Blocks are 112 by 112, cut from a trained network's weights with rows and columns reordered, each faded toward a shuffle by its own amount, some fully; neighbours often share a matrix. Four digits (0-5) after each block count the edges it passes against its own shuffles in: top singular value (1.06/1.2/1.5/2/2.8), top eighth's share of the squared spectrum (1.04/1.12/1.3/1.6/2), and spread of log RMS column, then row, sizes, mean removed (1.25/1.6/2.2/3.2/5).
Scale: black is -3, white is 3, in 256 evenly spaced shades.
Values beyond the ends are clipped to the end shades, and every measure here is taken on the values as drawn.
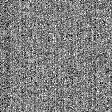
3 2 0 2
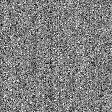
2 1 0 0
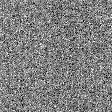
1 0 0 0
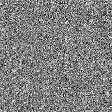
3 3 1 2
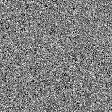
2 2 0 0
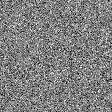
0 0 0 0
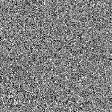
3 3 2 1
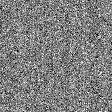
1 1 0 0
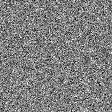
1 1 0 0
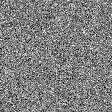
0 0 0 0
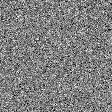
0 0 0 0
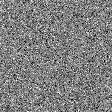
0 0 0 0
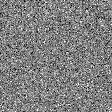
0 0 0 0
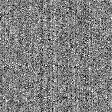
3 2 1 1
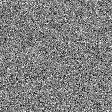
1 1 0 0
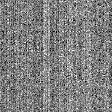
4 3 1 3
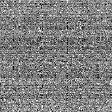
4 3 3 1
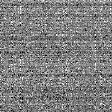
4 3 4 1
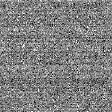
3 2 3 0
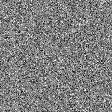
2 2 0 0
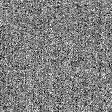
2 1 0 0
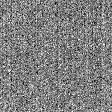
2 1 0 1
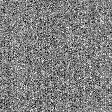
2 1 0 0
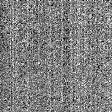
3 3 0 2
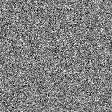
1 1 0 0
